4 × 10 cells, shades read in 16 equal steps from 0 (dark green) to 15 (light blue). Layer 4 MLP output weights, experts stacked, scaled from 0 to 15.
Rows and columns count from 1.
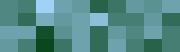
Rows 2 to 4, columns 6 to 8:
13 6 6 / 4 9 7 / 4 10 6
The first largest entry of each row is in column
3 6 1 5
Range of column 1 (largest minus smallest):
3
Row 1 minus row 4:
-2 0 15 5 -1 -1 -5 3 5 4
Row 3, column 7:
9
